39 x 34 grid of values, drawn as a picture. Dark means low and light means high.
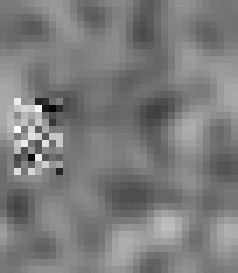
Roughest part: middle left. Grain: blotchy. Slope: none. Odd patch: rougher, in the middle left. Average level on the scale: 50%. Odd rows or columns: none.
